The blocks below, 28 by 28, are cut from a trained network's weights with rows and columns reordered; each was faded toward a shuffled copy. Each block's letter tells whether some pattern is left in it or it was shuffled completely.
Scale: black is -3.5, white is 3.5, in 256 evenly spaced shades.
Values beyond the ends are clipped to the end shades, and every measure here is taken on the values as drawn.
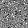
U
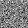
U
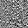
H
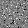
U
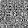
H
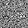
H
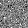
U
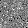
U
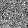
U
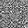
H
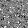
U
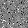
U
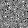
U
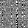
H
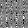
H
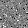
U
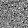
U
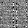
H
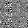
H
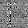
H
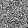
U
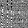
H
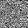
H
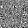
H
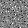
U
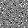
U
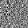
H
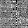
H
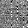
H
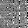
H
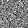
U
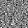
H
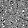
U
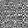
H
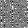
H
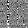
H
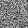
U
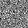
H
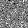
U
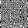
H
